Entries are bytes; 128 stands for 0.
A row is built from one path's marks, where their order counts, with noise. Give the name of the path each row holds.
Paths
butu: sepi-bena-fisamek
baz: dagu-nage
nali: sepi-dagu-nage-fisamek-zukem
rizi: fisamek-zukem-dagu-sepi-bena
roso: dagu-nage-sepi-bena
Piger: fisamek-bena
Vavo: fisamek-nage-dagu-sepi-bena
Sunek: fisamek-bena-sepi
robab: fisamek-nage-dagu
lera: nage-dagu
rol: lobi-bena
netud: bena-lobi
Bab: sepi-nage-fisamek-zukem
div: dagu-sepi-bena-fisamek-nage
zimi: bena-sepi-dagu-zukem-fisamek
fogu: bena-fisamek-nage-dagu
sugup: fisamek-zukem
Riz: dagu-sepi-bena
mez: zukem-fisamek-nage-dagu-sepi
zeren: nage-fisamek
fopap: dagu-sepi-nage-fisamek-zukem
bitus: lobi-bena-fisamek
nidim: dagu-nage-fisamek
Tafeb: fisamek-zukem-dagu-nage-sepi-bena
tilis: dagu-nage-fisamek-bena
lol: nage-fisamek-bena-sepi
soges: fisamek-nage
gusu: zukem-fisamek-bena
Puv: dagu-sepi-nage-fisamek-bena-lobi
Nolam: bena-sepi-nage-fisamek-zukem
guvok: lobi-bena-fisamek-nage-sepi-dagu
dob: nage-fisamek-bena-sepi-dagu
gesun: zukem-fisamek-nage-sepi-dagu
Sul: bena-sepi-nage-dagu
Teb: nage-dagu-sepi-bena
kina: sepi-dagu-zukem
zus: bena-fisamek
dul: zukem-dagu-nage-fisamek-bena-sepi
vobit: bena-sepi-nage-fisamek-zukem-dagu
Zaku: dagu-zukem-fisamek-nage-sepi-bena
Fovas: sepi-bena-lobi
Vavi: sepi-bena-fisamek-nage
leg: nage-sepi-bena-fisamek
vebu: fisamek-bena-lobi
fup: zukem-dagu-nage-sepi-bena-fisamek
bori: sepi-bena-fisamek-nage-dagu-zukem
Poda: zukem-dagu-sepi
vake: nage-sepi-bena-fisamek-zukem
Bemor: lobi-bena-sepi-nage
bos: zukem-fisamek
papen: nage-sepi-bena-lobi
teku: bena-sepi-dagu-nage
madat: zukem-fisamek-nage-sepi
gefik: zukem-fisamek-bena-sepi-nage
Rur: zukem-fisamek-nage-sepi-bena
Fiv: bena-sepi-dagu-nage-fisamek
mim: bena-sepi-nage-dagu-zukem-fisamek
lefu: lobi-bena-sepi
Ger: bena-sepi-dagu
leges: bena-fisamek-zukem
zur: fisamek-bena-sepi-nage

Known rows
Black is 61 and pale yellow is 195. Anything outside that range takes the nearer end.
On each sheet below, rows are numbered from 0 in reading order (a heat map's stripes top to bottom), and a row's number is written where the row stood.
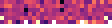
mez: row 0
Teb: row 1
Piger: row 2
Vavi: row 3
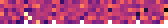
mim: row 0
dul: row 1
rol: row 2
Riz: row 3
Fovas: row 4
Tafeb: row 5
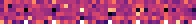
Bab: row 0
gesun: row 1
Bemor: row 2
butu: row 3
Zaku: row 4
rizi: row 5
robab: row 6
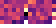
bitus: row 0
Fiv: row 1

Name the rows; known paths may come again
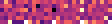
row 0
vake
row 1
Bab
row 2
gefik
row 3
Vavi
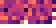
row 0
Vavo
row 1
mim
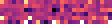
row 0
Rur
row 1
mez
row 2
bori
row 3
Puv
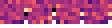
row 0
butu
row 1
vobit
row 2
netud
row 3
zus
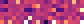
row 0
soges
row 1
dul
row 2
zur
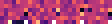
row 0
zeren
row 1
Teb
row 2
Zaku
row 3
vebu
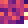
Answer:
Fiv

